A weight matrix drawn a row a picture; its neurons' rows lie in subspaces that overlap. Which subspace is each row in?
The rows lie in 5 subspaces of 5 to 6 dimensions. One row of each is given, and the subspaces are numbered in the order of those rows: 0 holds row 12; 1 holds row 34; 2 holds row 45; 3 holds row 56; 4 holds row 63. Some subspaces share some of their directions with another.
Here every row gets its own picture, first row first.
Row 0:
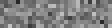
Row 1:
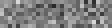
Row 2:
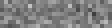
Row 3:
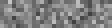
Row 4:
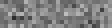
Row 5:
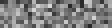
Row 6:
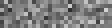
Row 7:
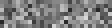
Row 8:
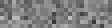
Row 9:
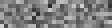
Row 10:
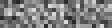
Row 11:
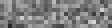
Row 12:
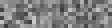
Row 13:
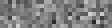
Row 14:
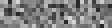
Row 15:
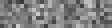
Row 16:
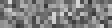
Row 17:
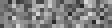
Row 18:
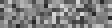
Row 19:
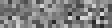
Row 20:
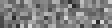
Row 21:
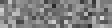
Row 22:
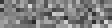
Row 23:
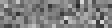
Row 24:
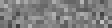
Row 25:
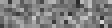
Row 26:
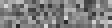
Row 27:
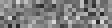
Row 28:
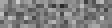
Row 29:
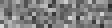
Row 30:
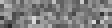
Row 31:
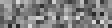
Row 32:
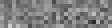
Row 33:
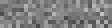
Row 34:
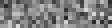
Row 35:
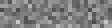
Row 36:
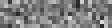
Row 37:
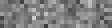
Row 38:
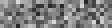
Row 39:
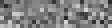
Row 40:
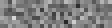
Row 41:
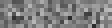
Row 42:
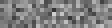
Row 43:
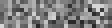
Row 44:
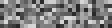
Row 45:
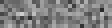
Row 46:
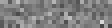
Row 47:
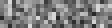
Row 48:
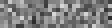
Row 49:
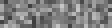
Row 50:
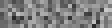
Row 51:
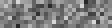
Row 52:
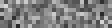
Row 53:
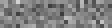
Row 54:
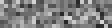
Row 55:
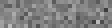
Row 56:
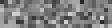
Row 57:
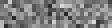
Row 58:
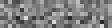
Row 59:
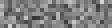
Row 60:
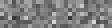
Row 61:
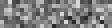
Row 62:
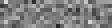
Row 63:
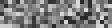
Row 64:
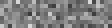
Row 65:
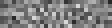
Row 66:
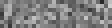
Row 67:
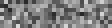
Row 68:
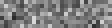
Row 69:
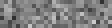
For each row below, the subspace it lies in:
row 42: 0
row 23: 4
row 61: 2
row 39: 1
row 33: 3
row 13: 3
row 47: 3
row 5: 3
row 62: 0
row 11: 2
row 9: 3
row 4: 2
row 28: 4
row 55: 0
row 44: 0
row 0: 3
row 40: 1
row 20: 2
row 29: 3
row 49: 0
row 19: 3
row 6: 2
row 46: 4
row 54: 0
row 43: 3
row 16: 0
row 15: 1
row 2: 0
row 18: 0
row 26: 1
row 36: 0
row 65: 1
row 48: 2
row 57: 4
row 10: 1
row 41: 2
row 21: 3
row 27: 3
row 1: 3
